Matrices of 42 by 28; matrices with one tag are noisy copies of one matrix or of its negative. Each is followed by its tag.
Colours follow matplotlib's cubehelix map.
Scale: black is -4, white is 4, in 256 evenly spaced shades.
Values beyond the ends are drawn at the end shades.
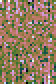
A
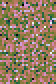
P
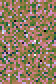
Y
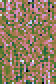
A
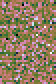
P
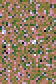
Y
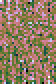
A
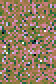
Y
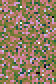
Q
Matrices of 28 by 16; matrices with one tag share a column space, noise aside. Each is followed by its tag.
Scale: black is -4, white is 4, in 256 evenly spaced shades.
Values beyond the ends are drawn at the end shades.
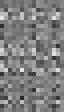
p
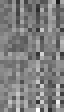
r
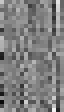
r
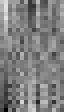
r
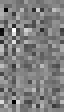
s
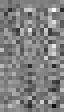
s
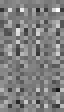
s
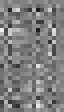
s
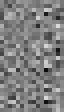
p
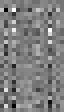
s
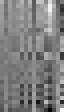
r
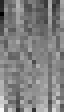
r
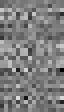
p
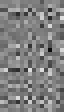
p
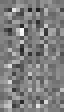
s
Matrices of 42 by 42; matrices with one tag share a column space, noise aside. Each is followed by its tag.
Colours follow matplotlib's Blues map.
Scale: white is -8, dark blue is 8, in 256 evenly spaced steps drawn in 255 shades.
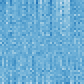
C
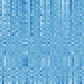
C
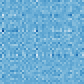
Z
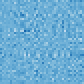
Z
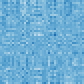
C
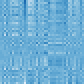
C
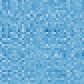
Z
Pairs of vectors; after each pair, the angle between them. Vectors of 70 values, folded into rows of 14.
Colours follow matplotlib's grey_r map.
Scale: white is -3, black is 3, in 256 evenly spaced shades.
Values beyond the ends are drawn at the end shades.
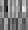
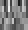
partly aligned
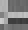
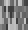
orthogonal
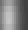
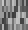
orthogonal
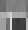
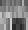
nearly parallel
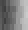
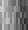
nearly opposite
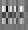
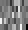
orthogonal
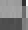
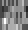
partly opposed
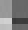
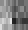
nearly parallel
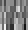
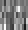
nearly parallel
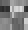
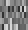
orthogonal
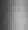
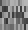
orthogonal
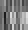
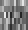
partly opposed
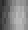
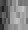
nearly parallel
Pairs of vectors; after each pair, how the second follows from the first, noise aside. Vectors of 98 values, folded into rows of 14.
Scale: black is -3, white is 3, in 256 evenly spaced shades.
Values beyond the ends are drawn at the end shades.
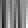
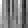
reversed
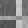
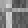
reversed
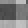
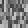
shuffled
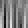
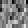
shuffled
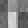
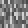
shuffled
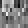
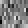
shuffled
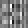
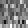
shuffled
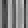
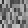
shuffled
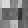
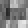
reversed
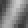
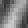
reversed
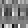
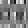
reversed
